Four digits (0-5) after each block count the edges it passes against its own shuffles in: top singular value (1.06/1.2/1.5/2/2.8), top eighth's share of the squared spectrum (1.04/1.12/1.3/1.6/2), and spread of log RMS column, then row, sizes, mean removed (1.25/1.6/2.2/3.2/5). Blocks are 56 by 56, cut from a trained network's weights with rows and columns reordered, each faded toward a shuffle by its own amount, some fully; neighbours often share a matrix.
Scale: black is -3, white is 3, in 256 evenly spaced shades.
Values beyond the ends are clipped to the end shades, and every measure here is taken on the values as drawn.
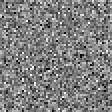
2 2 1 0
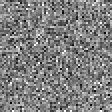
2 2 1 0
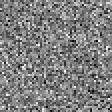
1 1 0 0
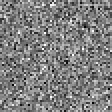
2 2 0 0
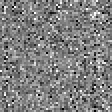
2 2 2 0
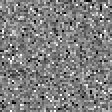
0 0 0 0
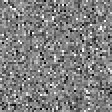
1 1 0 0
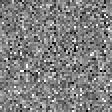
2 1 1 0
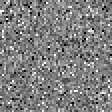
0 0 1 0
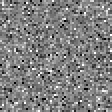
0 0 0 0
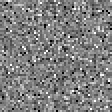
0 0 0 0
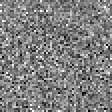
1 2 0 1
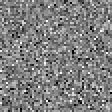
0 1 0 0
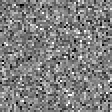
0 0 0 0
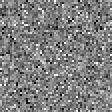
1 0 0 0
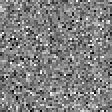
1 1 0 1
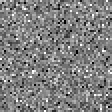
0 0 0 0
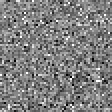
2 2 1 2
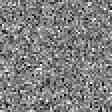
0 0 0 0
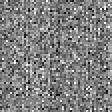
2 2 0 2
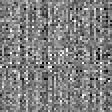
4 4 1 3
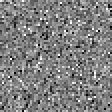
0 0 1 0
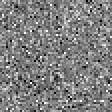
0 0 0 0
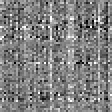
4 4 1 3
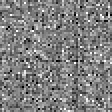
2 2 0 2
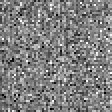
1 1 0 0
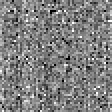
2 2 0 2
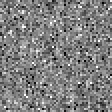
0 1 0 0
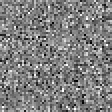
1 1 0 1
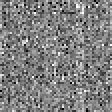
2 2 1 2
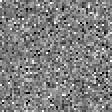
2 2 1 0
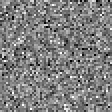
2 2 0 1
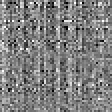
4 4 2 3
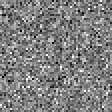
1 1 0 0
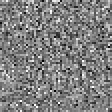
3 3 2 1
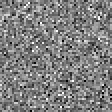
1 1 0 0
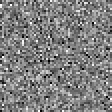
3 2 1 0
